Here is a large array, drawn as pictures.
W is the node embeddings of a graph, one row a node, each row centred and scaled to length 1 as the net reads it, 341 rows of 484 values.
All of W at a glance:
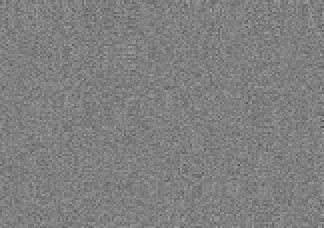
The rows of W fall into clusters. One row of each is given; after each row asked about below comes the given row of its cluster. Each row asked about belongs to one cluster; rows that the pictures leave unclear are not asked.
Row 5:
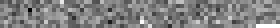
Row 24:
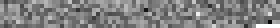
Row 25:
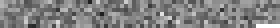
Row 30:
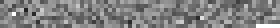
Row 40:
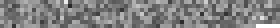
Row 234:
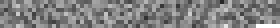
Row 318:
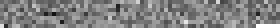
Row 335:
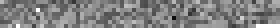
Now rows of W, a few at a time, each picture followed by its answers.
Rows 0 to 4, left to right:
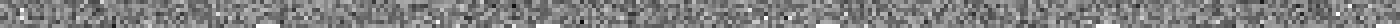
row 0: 5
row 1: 30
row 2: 5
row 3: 234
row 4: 5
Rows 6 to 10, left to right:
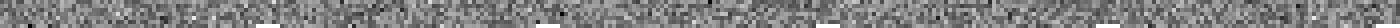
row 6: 234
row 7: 40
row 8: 30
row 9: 30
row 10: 234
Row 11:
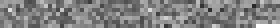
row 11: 25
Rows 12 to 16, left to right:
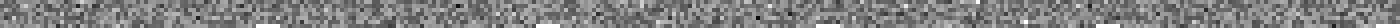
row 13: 5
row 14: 40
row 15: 318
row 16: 40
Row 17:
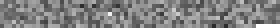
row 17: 40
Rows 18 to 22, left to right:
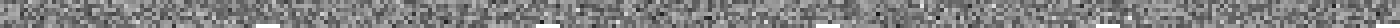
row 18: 24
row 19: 234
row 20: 25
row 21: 40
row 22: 30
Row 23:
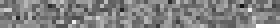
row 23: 40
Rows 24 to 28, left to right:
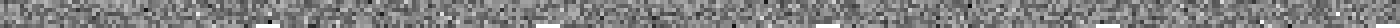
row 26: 24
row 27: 40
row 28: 5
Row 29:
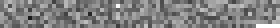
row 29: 25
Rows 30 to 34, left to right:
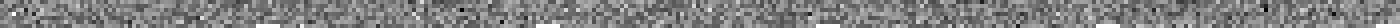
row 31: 335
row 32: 40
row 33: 5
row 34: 335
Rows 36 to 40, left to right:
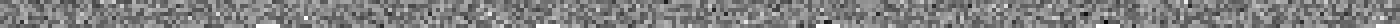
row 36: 5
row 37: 30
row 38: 318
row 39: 40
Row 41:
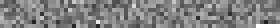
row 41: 40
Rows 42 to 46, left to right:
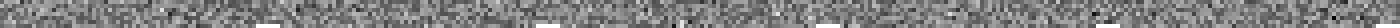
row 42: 30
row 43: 25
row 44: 5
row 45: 318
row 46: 234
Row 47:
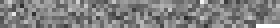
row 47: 30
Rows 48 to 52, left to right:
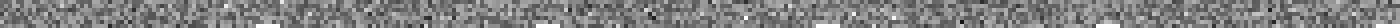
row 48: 234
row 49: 25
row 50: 25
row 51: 5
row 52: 25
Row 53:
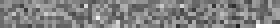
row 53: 30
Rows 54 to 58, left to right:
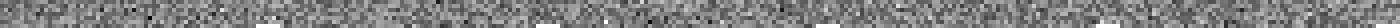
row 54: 335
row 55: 318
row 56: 24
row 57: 234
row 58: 25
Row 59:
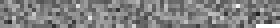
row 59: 318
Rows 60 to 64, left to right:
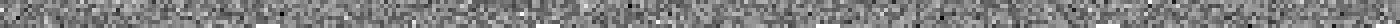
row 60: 24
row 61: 30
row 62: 40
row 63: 335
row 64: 24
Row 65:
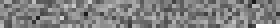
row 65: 318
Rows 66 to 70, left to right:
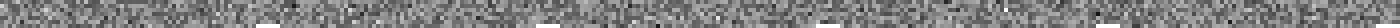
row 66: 5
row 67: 40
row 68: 40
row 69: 318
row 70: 234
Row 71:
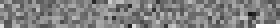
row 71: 318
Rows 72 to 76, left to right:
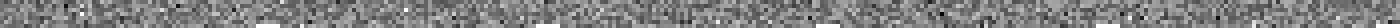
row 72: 5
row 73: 335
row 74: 30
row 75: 25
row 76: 30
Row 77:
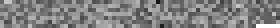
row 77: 318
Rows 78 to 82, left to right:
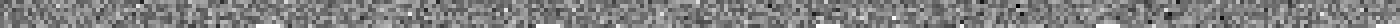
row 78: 234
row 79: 318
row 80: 318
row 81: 5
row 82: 335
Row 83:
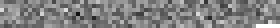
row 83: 24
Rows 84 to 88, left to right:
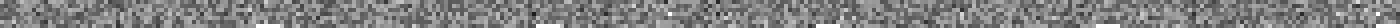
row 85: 318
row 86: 318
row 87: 40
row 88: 5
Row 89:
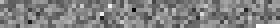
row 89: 335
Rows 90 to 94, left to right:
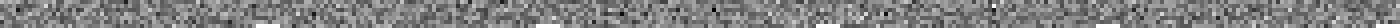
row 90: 25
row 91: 234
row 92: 318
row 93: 24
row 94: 30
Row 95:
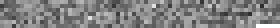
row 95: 40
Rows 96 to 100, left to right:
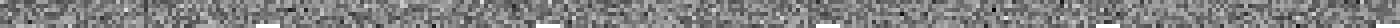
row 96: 335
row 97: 30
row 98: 318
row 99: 318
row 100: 30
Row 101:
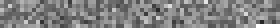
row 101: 40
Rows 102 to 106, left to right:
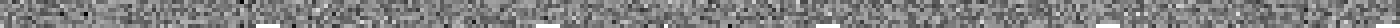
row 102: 318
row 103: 25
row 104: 24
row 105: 5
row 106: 234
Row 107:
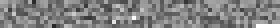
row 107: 25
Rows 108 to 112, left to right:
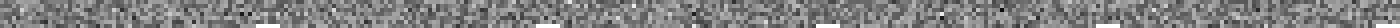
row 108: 40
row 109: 234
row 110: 318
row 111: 335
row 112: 25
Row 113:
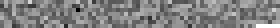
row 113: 25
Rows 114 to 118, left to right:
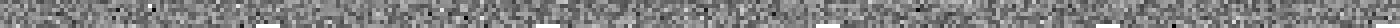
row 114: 318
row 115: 30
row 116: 335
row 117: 24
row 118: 25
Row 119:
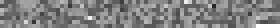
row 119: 40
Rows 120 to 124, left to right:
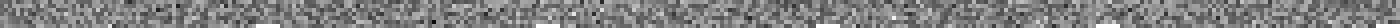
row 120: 234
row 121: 25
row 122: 30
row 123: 5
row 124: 30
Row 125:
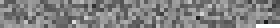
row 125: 40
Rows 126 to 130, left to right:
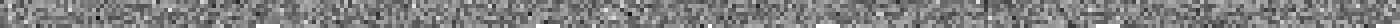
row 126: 30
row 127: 40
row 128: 5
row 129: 335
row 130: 24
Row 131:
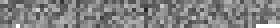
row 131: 335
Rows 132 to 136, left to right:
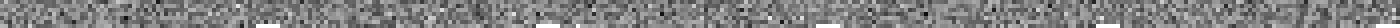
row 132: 318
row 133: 5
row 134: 335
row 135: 318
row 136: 234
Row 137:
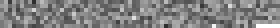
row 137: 25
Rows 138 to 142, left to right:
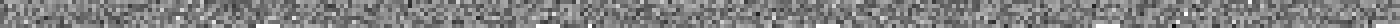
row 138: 30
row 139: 40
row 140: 24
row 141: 25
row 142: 25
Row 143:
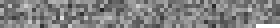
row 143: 40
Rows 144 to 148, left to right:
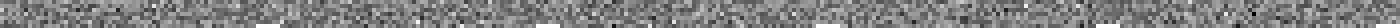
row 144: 24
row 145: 24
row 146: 25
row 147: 318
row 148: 234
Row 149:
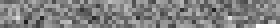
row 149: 24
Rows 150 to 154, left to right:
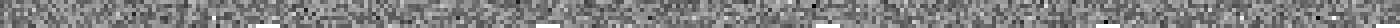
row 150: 234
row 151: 30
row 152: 25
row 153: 40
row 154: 40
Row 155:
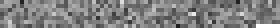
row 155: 30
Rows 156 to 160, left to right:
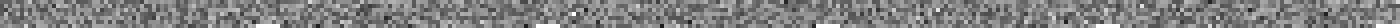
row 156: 234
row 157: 24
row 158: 30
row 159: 234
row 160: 25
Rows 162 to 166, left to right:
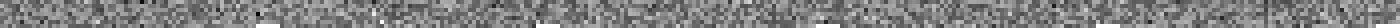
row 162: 5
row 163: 30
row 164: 40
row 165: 30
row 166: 335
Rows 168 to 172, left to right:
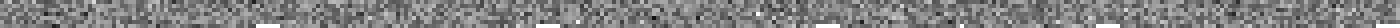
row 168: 318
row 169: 40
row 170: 24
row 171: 5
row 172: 30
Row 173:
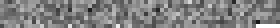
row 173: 40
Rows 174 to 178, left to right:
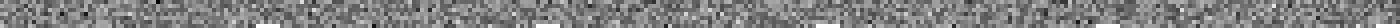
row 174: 318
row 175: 25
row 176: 25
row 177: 234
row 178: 40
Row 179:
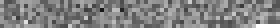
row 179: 40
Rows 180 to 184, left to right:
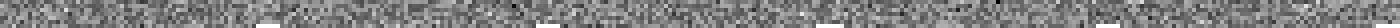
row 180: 5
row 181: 30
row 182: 30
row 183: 318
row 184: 25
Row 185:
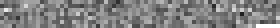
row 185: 40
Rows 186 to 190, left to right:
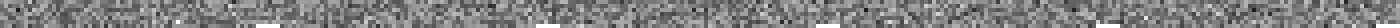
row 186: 25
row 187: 40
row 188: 335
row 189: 30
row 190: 30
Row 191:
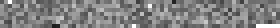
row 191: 318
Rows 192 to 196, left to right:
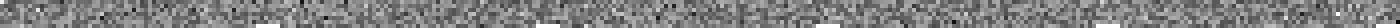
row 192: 335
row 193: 30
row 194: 234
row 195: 25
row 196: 5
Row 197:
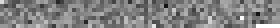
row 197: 335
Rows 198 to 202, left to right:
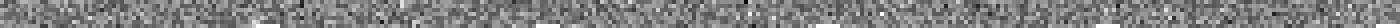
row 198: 40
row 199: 30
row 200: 234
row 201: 234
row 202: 5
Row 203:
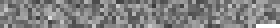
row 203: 5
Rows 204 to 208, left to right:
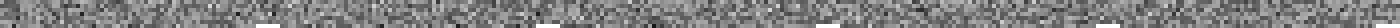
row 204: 40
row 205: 30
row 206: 24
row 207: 24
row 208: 25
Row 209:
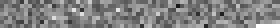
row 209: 5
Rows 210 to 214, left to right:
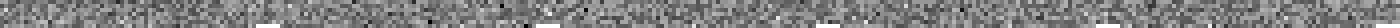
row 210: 335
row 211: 24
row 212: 30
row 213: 40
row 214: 25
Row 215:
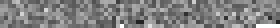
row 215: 5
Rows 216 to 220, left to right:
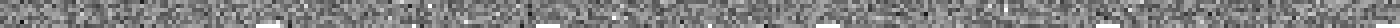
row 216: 5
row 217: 318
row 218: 5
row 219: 318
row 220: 25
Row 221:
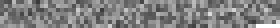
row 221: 234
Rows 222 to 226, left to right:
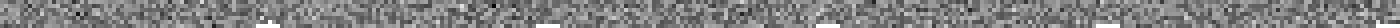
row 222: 24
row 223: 30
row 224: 5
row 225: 25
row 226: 30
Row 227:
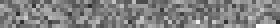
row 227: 5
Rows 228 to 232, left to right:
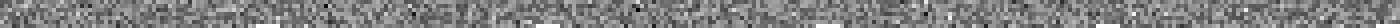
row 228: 234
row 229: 234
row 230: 25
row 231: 318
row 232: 30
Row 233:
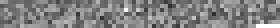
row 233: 335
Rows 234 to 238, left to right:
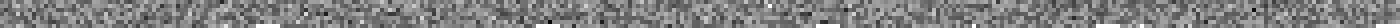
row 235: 24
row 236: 40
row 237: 30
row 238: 335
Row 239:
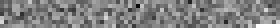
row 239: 234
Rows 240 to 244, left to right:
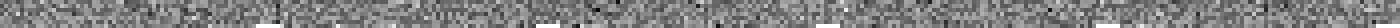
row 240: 234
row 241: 318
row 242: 335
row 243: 25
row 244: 335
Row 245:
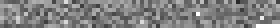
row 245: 24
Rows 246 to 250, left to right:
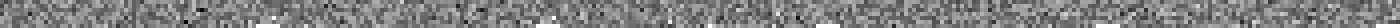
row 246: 234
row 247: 234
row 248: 5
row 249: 25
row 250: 30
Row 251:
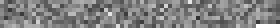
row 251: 40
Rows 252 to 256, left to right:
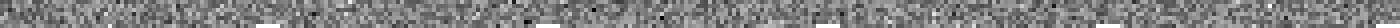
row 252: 234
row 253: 234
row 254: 335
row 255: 30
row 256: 318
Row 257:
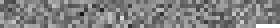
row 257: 40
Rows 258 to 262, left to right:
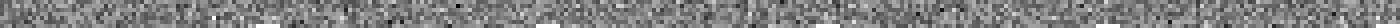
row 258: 234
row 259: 5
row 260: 234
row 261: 40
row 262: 335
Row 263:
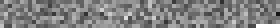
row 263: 318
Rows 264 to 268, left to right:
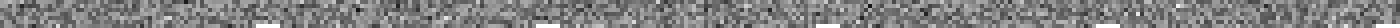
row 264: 25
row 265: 25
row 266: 335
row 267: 24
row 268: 234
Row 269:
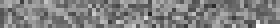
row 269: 30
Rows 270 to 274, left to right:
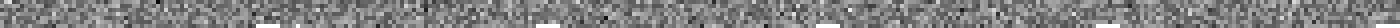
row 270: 318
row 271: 335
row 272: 5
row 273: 25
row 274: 40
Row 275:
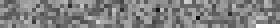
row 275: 40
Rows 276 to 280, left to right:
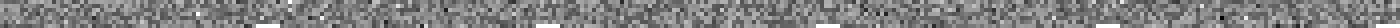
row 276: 24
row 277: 25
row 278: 40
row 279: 24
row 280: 335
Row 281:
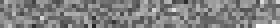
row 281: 25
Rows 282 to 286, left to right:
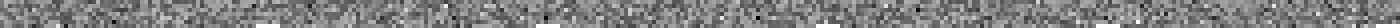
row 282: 25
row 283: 335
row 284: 40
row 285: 25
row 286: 24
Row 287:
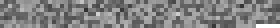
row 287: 40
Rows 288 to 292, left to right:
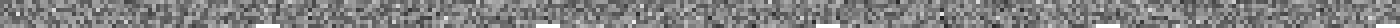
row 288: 234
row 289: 25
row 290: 335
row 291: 335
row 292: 5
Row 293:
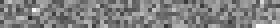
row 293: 25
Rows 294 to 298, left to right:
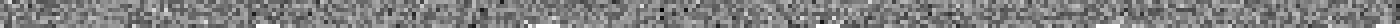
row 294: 318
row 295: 234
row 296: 335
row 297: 24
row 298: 234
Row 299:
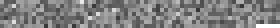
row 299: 40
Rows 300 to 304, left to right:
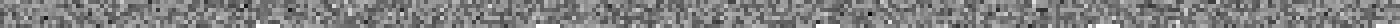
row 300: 30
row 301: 40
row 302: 40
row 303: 234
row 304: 25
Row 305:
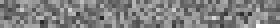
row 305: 40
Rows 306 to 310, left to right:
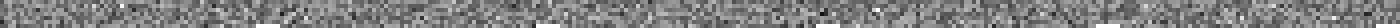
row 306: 30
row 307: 30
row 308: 318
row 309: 335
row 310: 40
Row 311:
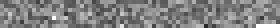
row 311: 5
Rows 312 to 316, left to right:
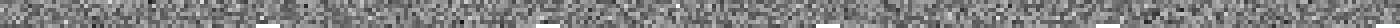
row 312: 24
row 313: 40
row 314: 318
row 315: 40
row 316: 234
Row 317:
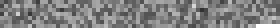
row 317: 234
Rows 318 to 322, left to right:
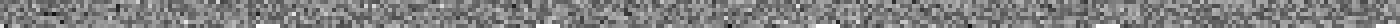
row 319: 30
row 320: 5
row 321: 24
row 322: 24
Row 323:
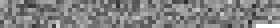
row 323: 25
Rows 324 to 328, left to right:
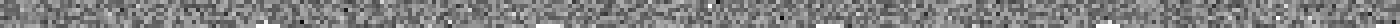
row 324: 40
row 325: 5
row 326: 318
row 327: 318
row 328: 40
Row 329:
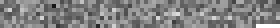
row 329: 40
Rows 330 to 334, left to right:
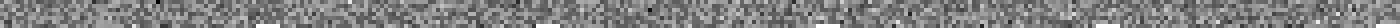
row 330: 318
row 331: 30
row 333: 25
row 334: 5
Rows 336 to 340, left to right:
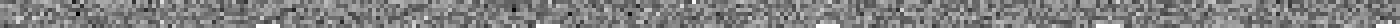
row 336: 24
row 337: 30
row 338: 5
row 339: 25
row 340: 318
